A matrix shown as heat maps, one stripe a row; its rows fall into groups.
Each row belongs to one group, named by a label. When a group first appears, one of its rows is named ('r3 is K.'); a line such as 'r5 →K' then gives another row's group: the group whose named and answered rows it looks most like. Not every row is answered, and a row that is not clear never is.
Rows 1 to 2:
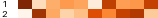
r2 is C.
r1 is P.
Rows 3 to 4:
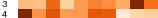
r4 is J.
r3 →C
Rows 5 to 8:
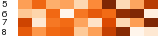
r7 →P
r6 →C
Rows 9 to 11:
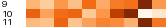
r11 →C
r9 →C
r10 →J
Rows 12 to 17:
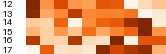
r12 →J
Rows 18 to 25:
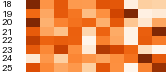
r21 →P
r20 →J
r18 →J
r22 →P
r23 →J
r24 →C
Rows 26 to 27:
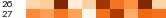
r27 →P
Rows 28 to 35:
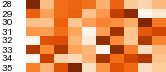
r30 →C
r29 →J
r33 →J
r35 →J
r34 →C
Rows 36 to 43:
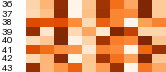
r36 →C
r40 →C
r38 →P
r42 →C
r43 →P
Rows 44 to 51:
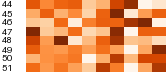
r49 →P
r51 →P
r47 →P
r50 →P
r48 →J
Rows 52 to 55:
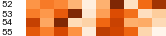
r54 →J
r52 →P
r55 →J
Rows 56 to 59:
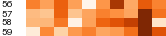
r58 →C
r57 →C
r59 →C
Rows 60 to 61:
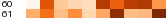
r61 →P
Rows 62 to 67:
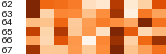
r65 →J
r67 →P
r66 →P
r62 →P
